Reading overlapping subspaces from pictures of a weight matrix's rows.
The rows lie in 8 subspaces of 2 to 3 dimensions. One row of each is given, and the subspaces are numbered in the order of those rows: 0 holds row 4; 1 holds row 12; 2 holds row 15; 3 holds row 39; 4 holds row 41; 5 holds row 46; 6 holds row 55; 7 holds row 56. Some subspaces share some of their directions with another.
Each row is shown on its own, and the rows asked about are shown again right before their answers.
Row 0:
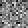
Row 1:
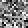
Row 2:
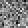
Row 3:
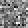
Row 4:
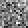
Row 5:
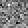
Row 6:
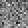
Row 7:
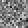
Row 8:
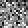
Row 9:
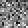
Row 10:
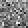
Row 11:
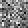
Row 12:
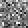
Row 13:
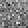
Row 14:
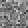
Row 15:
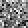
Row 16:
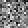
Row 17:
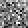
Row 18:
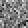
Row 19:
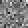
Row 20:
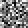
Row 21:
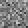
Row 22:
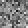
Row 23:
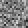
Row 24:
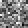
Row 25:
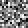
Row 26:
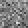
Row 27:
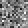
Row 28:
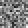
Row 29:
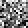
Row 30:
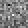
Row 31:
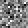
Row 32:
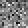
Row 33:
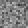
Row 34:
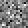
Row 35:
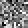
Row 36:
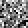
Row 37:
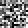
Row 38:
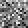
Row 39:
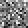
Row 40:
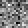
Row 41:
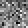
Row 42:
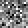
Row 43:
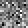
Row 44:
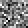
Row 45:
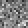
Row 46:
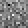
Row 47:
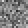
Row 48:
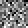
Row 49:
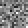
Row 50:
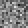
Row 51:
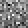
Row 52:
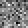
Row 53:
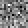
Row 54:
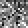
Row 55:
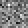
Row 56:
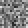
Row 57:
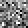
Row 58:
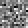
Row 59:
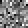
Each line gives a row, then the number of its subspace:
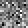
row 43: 4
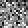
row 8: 0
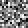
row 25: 6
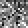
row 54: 1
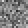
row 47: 7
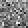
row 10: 2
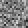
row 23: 6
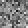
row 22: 7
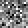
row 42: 4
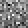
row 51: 5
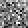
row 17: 0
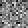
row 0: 1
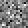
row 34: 4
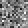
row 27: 0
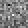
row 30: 5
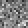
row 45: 2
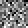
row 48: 3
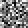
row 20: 1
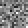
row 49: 7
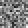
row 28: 7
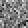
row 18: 2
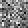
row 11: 0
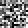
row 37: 7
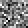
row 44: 6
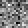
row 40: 3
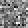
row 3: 7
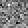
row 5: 6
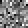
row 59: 3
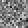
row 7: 6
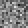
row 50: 0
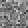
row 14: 7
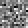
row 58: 7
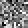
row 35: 6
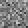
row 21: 3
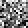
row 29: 2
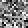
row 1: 6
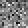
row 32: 5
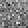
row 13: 5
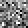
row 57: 4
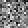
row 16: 4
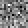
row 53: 5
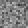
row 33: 0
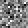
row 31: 4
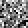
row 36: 2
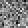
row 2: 6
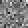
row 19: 3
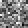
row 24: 3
